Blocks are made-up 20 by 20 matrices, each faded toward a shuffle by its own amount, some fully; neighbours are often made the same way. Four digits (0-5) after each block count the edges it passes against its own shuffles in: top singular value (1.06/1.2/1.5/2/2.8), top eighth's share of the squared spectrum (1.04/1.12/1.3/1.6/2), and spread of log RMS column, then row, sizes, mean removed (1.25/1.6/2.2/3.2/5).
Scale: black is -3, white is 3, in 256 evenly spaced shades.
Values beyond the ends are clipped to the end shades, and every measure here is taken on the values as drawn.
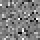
1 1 0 1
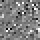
0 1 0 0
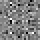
3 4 1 1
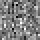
2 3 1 0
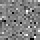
0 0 0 0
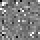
2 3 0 1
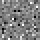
0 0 0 0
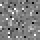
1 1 0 0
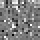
3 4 0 2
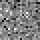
0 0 0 0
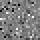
0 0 0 0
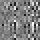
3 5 3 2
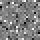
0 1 1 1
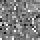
0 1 0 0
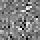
2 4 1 0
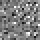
2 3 0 0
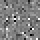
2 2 1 0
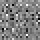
3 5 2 2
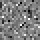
1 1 0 0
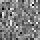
1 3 1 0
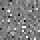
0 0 0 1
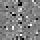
2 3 1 0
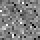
0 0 0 0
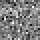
1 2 0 0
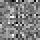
3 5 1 2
